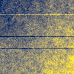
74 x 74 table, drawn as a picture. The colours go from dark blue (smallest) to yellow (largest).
Rows 15, 37 and 49 stand out from the rest. The field climbs toward the bottom right. The top left is the ninth with the lowest average. The ninth with the highest average is the bottom right.
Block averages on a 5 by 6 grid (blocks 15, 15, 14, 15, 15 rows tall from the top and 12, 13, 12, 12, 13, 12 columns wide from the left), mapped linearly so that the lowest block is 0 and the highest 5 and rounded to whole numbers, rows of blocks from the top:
001122
012233
112334
222344
233455
